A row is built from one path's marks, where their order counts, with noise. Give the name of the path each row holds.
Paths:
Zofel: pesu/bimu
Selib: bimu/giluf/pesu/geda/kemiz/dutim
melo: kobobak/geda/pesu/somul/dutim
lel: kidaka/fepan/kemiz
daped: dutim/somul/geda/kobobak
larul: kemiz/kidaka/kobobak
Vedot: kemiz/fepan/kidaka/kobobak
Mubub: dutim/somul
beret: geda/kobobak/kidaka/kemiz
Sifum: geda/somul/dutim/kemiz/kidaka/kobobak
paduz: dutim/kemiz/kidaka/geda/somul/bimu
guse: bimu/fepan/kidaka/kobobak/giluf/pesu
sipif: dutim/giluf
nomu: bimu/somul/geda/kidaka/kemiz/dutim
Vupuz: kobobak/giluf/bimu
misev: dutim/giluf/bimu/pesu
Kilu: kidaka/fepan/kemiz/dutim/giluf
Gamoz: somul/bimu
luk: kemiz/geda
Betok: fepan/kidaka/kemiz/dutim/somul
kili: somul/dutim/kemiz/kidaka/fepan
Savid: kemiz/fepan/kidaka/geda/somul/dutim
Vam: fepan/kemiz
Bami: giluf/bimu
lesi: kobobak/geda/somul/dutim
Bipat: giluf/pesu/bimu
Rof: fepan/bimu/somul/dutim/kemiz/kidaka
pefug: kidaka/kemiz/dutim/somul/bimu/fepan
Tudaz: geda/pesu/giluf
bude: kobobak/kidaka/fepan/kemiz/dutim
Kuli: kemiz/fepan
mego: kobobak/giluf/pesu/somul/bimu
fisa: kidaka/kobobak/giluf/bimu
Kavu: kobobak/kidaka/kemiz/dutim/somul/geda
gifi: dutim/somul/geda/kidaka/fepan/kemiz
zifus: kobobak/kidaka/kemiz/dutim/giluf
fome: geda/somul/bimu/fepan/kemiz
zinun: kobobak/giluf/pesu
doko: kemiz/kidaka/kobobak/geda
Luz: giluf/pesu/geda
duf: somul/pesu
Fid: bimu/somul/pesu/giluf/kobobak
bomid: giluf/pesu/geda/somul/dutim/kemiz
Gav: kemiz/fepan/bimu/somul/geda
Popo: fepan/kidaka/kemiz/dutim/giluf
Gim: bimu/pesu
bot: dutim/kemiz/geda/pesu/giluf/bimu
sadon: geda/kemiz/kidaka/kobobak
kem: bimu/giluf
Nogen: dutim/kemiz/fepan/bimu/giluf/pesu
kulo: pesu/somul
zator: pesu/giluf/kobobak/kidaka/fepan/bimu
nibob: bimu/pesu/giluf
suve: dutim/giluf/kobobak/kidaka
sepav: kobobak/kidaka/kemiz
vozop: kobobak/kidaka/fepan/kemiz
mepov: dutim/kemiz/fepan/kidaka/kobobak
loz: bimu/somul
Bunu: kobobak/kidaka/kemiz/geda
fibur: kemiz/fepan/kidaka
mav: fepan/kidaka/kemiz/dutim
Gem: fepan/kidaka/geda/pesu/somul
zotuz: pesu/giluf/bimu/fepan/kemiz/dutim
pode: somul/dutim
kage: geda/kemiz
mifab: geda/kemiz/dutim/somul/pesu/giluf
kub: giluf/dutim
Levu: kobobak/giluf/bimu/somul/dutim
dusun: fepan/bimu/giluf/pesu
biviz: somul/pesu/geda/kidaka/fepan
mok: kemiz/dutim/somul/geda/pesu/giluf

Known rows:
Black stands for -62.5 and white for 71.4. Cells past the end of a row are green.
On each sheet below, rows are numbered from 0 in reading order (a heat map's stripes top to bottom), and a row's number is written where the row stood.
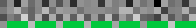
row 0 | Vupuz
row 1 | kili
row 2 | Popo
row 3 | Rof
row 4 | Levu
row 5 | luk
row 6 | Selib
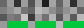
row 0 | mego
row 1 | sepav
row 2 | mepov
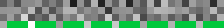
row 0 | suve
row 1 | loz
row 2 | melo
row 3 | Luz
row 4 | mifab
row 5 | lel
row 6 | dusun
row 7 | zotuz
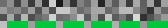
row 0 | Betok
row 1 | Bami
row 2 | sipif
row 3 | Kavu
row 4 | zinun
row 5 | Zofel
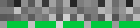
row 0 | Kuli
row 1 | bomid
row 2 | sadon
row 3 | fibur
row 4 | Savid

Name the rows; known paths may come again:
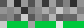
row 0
Luz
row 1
gifi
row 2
kem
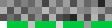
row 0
loz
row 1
guse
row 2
Gim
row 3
mav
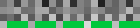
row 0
Nogen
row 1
Kavu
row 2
beret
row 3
sadon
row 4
kili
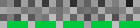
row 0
dusun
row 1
bomid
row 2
biviz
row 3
zator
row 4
Vedot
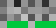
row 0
melo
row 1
Popo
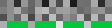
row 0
nomu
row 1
bude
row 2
Tudaz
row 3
Sifum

